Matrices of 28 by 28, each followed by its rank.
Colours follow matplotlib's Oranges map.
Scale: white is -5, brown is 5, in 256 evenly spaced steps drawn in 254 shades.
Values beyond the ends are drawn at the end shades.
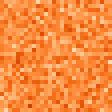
full rank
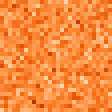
full rank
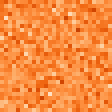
full rank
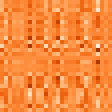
two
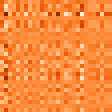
two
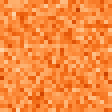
full rank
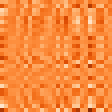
two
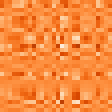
two
